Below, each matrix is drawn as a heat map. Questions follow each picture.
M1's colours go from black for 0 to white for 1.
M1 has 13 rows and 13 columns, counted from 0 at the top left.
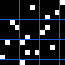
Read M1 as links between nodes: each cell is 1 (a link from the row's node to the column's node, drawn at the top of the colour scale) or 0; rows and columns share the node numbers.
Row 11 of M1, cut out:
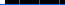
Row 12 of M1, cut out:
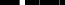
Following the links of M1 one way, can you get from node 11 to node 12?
yes
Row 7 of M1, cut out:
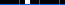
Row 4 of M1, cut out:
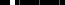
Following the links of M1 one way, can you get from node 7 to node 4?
no
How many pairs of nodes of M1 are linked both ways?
0
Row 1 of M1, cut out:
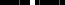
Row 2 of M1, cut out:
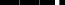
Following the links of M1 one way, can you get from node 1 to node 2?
yes
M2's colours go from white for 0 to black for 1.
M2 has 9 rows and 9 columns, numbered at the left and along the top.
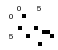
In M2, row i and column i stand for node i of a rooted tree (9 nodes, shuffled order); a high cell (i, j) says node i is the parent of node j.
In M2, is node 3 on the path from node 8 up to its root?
yes
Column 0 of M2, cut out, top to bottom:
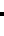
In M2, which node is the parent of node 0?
3
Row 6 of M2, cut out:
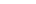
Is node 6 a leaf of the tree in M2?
yes
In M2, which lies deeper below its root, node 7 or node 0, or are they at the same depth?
node 7
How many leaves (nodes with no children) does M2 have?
4
